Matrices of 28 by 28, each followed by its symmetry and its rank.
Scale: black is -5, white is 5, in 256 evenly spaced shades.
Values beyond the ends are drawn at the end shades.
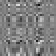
neither, rank two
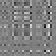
neither, rank two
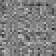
neither, rank five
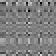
neither, rank two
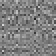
neither, rank five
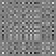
symmetric, rank two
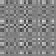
symmetric, rank two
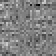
neither, rank five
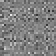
neither, rank five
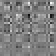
neither, rank two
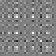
symmetric, rank two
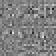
neither, rank five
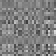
neither, rank two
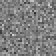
antisymmetric, full rank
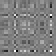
symmetric, rank two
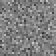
antisymmetric, full rank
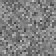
antisymmetric, full rank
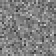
antisymmetric, full rank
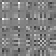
symmetric, rank two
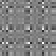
symmetric, rank two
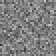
antisymmetric, full rank
